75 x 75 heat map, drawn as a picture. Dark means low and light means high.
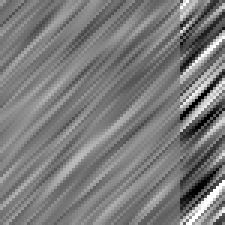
Grain: diagonal, up to the right. Seam: vertical, 80% of the way across, the left part calmer. Mirror symmetry: none. Histogram: heavy tails on both sides.
